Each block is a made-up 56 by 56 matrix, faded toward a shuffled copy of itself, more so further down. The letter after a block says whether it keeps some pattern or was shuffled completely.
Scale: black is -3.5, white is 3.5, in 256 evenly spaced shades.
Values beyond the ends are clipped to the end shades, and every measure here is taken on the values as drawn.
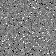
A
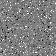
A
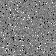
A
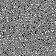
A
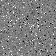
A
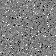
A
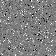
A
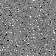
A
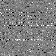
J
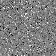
A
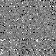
J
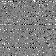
J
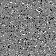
A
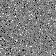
A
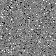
A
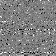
J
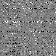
J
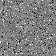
A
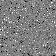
A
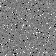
A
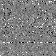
J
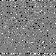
J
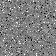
A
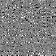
J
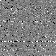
J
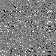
J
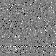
J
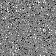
A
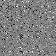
J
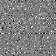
J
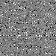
J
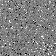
A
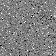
A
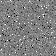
A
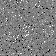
A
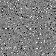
J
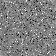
A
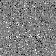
J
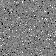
A
